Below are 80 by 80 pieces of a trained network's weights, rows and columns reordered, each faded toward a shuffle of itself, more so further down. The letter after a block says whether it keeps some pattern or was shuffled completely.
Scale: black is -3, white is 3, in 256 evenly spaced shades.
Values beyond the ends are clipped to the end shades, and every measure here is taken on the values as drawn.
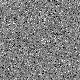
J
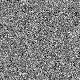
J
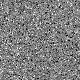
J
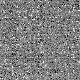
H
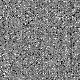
H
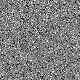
J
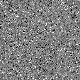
J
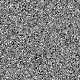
H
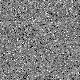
J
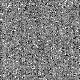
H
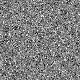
H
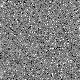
J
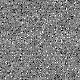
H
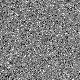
J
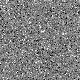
J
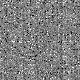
H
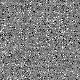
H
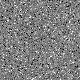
J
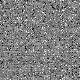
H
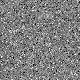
J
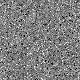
J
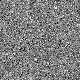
J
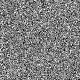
H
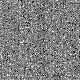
H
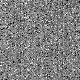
H
